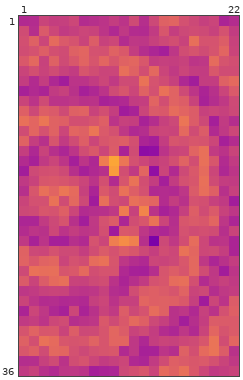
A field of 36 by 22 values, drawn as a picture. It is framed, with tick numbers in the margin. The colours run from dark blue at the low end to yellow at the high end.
An odd patch, rougher than its surroundings, sits in the centre. Concentric rings centre on the middle left. Values change most from cell to cell in the centre. No single row or column stands out from its neighbours.
